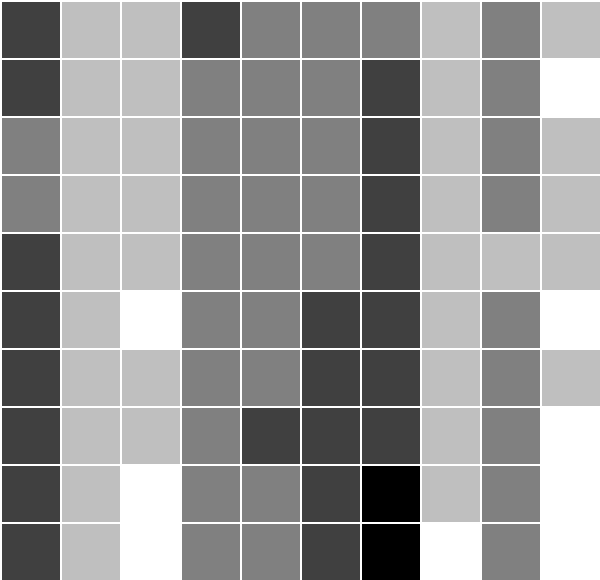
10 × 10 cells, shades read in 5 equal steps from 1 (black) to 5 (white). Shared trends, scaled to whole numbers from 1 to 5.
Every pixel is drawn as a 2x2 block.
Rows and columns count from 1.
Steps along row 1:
up same down up same same up down up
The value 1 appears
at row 9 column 7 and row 10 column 7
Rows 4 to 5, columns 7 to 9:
2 4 3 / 2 4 4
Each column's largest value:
3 4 5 3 3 3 3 5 4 5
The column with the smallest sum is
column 7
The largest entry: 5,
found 9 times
